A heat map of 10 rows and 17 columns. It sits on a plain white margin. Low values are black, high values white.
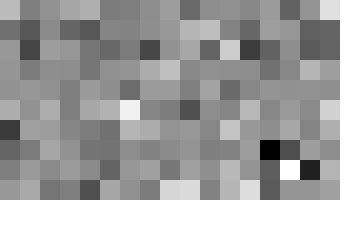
Mirror symmetry: none. Histogram: heavy tails on both sides. Slope: none. Roughest part: bottom right. Odd patch: rougher, in the bottom right.
